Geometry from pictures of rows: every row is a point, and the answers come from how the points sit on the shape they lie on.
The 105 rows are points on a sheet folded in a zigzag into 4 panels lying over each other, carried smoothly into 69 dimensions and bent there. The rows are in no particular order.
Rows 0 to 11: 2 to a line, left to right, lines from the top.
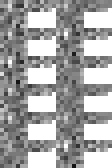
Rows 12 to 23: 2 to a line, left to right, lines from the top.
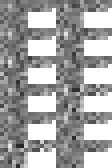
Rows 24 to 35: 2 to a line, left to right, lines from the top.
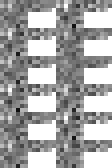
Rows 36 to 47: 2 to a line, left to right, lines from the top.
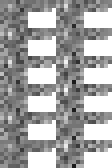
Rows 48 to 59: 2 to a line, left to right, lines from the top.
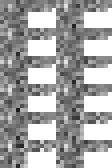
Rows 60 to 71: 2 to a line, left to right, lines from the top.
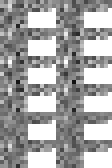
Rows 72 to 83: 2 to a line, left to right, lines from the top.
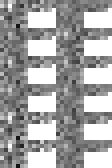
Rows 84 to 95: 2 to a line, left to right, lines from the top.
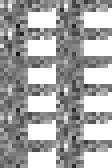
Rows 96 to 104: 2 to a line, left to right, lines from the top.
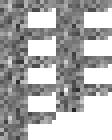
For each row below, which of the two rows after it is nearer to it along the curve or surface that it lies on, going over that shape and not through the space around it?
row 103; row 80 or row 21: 80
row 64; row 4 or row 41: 4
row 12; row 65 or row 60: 60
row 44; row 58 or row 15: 15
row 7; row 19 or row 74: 74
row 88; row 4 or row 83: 83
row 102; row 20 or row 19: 20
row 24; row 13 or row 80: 80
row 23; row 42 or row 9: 42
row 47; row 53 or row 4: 4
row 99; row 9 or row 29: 29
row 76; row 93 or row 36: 36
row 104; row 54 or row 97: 54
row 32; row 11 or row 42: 11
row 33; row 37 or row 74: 37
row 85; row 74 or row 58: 74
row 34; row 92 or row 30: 30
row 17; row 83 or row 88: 83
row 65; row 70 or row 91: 91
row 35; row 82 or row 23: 23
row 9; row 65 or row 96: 65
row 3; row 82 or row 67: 82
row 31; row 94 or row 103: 94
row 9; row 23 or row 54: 54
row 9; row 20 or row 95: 20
